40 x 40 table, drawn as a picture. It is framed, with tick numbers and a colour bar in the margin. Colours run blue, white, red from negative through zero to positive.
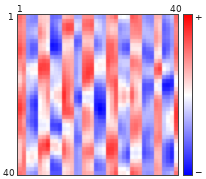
On average the colour sits 50% of the way up the scale. Stripes running up and down repeat 7 times from left to right. No lone cell stands out from its neighbours. No overall slope runs across the table.
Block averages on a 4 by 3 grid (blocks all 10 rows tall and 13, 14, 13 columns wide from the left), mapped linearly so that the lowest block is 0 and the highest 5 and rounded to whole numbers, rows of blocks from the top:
131 | 541 | 213 | 430
